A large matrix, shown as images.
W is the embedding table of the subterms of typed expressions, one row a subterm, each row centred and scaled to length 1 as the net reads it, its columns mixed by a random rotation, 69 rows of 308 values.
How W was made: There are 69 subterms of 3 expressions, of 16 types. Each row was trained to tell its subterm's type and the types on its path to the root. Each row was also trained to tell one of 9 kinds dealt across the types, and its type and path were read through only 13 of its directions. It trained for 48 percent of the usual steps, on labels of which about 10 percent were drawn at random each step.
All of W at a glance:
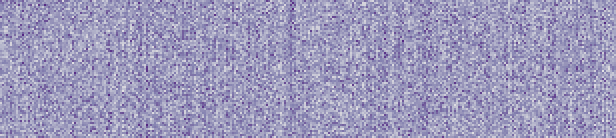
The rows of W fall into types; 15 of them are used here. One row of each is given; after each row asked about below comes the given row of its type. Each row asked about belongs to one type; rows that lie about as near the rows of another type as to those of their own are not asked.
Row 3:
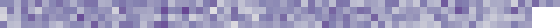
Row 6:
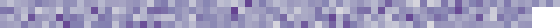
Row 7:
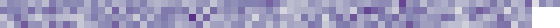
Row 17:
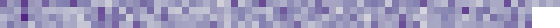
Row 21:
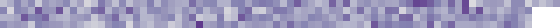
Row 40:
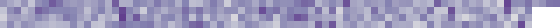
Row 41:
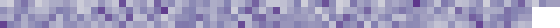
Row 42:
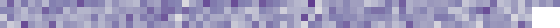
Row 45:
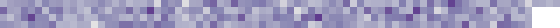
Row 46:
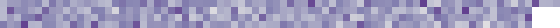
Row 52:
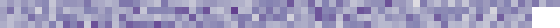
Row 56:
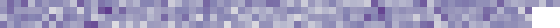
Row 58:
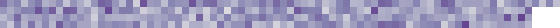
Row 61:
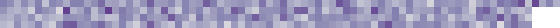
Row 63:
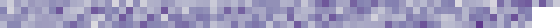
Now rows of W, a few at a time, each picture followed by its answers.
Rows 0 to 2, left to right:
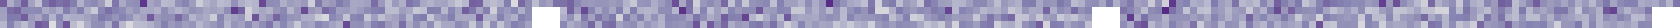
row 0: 17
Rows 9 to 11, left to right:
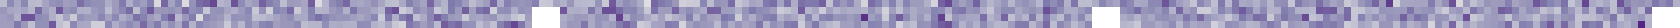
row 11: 40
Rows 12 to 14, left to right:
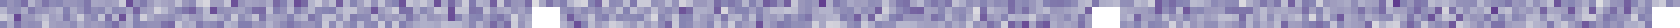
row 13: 58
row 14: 58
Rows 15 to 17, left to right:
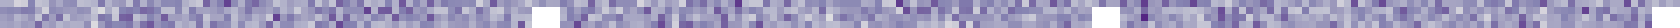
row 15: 45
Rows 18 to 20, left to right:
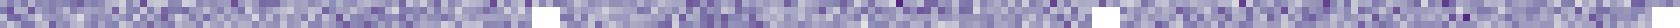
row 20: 41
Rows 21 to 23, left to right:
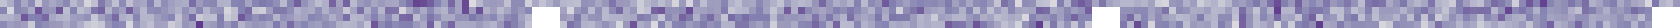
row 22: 63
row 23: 46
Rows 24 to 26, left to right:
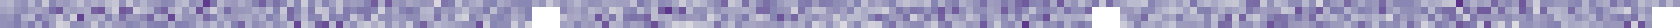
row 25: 56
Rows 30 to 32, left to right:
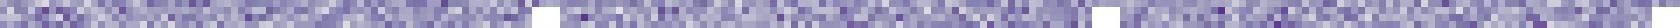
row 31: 61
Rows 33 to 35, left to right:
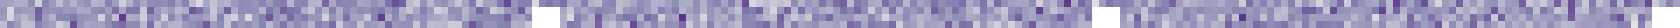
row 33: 63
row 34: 63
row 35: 7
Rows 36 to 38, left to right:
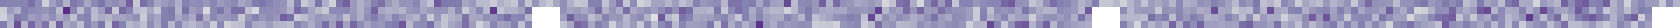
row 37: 58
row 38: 21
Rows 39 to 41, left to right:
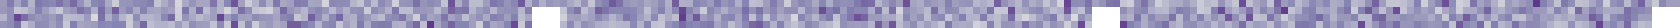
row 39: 61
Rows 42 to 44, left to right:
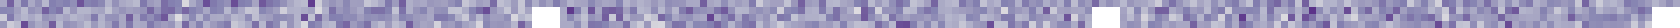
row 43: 45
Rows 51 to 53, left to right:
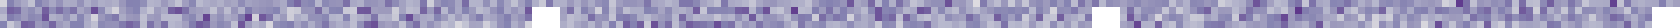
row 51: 21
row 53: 7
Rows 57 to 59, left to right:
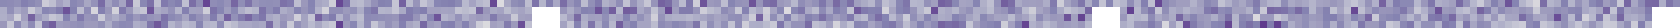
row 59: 52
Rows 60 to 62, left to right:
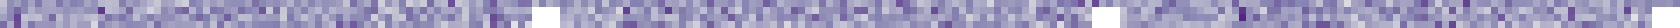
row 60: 7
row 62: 40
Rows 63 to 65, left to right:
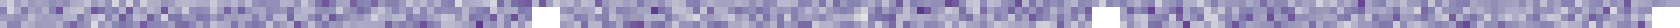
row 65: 45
